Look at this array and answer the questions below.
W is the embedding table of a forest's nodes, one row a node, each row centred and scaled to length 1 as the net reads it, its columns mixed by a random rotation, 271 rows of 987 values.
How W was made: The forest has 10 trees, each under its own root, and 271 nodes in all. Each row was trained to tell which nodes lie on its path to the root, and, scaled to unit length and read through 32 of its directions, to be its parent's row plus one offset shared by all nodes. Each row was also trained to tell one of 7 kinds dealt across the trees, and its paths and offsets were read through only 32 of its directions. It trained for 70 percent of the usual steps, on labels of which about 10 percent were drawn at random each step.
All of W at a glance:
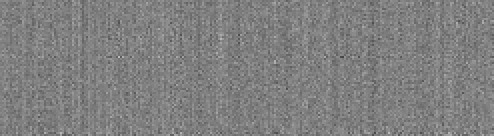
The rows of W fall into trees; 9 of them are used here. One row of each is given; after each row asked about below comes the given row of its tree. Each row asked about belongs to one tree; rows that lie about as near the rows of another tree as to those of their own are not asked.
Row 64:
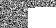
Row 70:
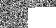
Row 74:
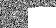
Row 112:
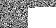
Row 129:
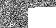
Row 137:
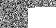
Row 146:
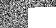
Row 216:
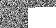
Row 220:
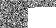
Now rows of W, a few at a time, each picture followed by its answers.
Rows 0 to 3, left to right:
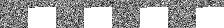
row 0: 112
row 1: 70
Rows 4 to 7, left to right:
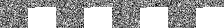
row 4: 129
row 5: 137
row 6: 70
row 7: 146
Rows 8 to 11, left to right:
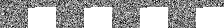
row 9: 146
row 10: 129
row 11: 146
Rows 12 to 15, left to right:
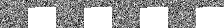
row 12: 64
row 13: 70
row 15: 112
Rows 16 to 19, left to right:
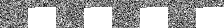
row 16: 70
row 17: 220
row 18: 220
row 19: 74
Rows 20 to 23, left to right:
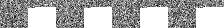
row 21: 146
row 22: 70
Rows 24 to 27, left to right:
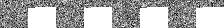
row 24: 146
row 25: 112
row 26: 220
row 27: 74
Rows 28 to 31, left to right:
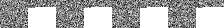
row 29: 64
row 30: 137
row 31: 74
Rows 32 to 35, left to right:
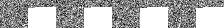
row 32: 220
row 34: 70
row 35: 129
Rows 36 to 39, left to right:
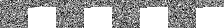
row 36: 146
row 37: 146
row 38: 74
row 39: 64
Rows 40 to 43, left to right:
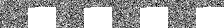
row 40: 70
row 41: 146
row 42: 137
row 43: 70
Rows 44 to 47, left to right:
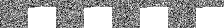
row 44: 146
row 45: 137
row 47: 129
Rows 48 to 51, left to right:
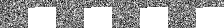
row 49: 146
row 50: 129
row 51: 74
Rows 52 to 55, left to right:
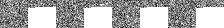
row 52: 129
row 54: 74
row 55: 70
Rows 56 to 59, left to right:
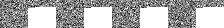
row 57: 70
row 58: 112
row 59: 70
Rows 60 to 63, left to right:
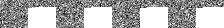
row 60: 70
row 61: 129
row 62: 146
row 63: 112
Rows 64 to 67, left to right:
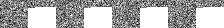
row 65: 64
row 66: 70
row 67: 220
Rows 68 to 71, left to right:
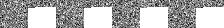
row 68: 146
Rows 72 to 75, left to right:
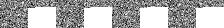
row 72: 64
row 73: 220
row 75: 74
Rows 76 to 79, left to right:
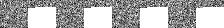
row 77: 137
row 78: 146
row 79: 70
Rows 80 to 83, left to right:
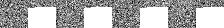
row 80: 74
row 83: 146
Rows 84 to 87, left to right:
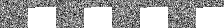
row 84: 220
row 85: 146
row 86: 146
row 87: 129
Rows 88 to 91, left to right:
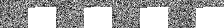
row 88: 146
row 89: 137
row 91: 129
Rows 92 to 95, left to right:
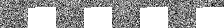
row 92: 129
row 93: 64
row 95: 70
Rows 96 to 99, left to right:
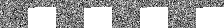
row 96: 64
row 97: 137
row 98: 64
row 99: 146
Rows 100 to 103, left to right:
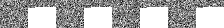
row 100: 112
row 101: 137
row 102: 70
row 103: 146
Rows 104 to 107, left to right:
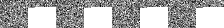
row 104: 146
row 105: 137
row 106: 70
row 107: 64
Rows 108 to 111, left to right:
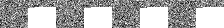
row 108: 220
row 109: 146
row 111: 220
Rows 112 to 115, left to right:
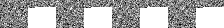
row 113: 70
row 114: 129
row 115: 70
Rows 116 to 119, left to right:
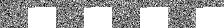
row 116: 137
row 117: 216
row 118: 64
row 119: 129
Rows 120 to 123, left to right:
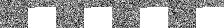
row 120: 70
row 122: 74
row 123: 137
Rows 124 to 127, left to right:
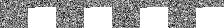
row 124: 146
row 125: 112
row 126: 146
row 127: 74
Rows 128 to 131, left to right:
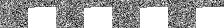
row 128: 70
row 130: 137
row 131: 220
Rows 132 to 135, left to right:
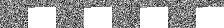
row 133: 220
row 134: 220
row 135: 146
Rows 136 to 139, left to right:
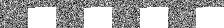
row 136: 146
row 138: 129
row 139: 137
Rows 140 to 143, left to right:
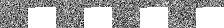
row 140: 129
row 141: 137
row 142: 74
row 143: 64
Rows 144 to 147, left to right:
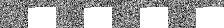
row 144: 112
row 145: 70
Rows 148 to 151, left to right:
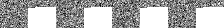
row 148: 220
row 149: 137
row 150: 129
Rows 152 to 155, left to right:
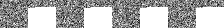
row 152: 137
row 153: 70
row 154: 137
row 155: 64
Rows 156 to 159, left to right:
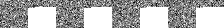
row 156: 64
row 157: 64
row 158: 137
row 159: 74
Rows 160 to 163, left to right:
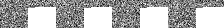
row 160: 129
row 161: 129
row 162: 146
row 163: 129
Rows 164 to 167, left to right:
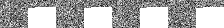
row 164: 129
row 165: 70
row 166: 112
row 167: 70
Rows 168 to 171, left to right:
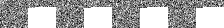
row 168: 70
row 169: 129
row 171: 137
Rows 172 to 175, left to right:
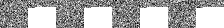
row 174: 137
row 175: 112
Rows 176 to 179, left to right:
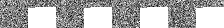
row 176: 216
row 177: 112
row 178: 70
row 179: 216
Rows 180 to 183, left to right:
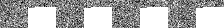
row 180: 137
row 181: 129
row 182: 64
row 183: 129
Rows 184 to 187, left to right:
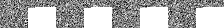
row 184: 137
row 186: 137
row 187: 146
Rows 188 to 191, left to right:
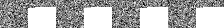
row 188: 146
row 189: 70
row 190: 64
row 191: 137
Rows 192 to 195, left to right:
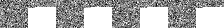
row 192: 137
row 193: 70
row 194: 129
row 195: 70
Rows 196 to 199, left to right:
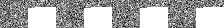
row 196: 64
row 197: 220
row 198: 146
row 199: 74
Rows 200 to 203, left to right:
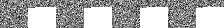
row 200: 220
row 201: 137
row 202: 112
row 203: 146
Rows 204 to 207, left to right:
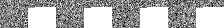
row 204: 137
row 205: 146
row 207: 74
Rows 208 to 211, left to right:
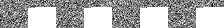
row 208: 129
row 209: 74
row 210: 216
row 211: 129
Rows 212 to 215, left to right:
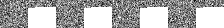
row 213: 70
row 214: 146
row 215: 64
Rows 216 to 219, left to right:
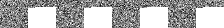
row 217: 129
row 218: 112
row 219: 64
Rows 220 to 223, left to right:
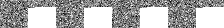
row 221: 129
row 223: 74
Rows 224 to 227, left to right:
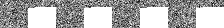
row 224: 64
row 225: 129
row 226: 64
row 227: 74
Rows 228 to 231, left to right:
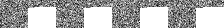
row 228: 220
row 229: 74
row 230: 70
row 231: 129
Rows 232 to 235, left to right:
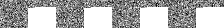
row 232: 137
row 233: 70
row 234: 137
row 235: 146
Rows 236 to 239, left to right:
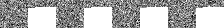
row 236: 70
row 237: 129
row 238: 137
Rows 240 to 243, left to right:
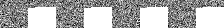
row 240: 74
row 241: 70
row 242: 137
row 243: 64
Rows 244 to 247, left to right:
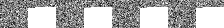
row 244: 74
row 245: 146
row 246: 137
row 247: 220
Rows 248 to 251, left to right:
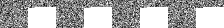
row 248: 112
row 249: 137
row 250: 70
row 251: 74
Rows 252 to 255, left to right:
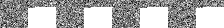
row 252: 137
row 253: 74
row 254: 129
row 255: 64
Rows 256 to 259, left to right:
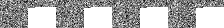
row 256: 64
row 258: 146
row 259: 129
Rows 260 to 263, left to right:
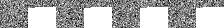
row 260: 146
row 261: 64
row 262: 220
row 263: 216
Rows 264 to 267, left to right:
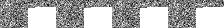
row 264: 129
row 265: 64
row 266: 129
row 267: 129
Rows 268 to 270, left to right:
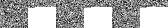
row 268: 137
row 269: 129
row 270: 137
